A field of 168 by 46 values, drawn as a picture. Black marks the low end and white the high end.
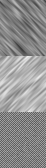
The table splits into 3 rows of 1 panel. Panel 1,1: middling, slanting down to the right. Panel 2,1: high, slanting up to the right. Panel 3,1: middling, checkered, strong in contrast.
